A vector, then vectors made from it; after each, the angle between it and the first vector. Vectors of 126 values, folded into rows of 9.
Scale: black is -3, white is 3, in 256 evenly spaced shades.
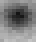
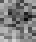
partly aligned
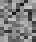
orthogonal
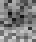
partly aligned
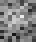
partly opposed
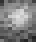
nearly opposite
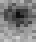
nearly parallel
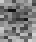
partly aligned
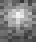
nearly opposite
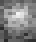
nearly opposite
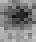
nearly parallel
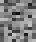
orthogonal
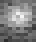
nearly opposite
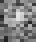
partly opposed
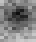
nearly parallel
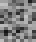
orthogonal
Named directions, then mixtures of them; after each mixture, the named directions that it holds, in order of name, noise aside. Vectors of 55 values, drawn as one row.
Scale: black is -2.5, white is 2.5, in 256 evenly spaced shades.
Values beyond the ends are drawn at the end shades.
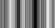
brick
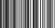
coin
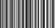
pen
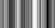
brick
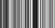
brick, coin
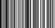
coin, pen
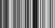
brick, coin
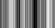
brick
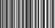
pen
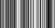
brick, coin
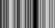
brick, coin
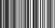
coin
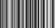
brick, pen
